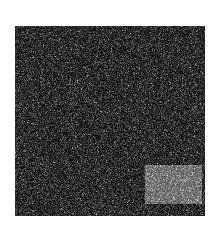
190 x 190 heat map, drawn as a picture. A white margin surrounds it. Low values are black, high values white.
Average level on the scale: 20%. Mirror symmetry: none. Histogram: skewed, a long tail of high values. Ninth with the highest average: bottom right. Odd patch: higher, in the bottom right.
